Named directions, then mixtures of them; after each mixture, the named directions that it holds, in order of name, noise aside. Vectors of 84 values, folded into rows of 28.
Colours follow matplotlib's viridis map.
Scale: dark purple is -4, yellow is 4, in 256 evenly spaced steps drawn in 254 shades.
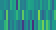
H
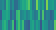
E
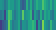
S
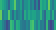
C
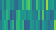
E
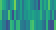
C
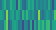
H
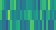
C, S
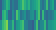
C, E, S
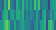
C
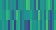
C, E, H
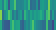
C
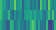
C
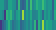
H, S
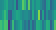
E, H, S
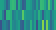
C, H, S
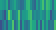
C, E, S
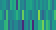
H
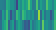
E, H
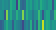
H, S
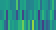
H
